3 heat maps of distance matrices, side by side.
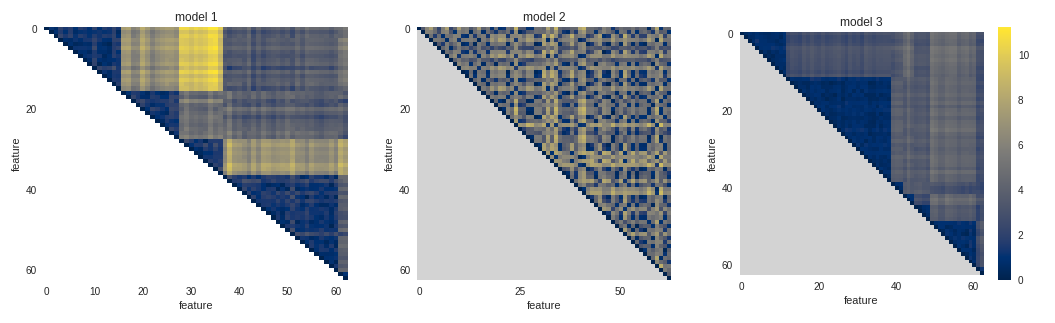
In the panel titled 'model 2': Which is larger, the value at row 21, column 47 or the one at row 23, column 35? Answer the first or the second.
the first
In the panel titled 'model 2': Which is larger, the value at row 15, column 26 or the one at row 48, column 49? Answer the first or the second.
the first
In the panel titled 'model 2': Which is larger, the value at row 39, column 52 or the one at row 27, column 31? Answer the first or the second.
the second
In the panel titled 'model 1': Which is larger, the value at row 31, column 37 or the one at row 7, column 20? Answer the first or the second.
the second
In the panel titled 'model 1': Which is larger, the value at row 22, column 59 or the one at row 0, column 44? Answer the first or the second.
the second
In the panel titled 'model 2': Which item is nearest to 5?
8
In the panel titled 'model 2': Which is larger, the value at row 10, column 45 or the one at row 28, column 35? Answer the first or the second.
the first
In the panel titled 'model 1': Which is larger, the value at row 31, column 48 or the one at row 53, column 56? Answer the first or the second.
the first
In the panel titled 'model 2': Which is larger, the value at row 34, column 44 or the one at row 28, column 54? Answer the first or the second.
the first
